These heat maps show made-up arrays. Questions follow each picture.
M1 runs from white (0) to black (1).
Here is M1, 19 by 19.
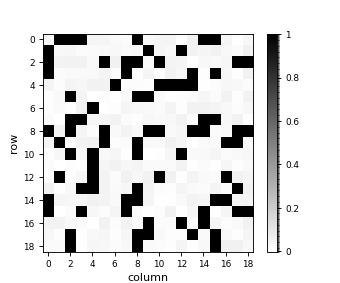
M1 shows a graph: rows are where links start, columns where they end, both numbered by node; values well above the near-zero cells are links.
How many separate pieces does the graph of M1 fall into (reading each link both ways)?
1
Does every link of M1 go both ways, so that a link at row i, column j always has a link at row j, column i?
yes
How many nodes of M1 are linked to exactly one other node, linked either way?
2
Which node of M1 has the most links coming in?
node 8
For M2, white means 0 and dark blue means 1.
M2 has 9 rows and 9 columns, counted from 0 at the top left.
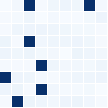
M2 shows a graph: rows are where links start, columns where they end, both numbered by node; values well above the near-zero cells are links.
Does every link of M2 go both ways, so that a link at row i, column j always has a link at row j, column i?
no
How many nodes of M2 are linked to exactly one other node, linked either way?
4
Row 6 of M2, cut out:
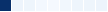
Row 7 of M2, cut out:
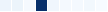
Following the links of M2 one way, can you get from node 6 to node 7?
yes
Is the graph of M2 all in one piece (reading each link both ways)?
no
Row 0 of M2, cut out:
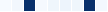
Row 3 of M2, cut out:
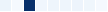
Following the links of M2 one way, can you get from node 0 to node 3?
yes
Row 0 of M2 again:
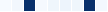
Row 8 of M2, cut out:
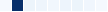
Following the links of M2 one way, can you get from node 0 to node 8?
no
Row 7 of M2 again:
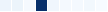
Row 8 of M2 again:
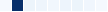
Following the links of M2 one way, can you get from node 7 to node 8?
no
